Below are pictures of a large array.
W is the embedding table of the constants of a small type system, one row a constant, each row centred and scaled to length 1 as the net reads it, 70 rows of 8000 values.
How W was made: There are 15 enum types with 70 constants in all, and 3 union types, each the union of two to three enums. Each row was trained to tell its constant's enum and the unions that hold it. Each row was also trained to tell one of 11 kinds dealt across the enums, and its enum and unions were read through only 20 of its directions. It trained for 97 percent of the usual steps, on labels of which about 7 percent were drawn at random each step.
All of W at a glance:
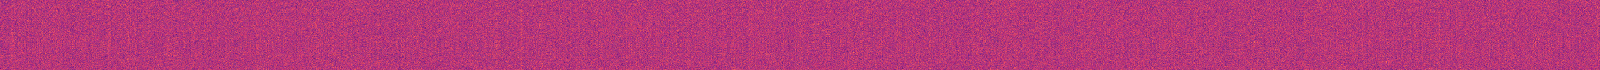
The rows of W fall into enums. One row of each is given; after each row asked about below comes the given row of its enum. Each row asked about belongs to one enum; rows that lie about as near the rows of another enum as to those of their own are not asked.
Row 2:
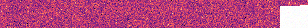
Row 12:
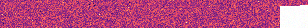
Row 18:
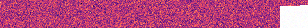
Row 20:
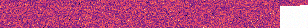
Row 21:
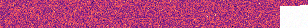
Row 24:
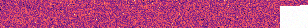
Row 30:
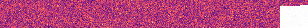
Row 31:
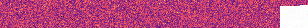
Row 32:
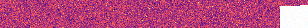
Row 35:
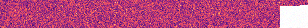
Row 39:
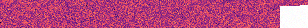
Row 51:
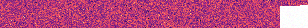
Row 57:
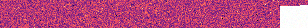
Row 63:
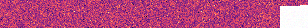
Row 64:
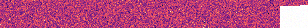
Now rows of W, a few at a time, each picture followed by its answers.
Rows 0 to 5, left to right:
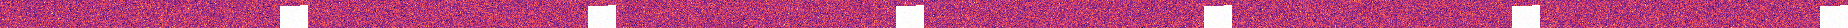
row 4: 64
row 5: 63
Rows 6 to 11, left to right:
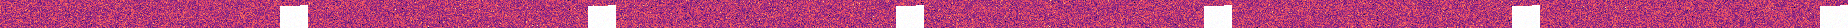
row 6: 32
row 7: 39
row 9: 20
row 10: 18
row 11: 32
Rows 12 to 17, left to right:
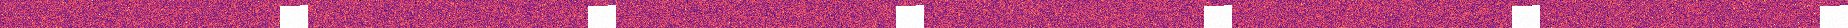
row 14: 51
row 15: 31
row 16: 18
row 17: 57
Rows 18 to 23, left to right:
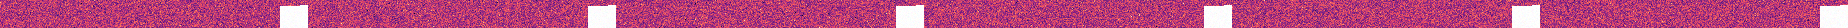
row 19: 12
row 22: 51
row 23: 24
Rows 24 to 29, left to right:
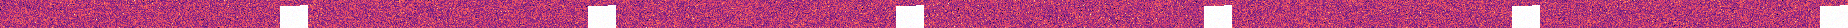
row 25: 57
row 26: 35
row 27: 64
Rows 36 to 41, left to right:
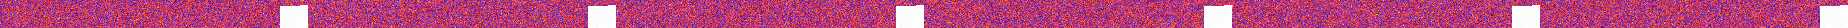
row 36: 24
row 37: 57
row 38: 63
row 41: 63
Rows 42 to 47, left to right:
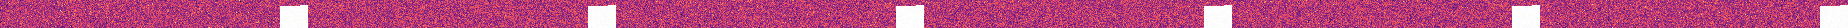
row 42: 64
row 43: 39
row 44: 51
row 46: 51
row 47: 32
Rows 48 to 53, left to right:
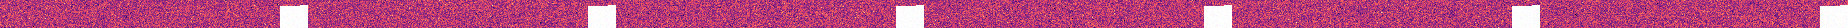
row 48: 24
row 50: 39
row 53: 2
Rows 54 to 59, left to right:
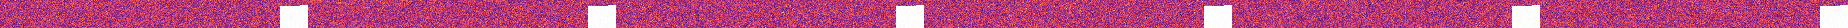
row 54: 12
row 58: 12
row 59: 39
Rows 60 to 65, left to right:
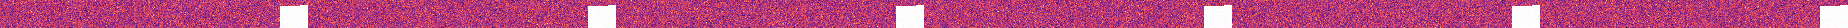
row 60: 64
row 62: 24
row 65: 63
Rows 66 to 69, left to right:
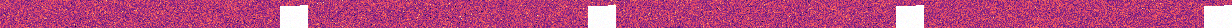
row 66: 31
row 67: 12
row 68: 30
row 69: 18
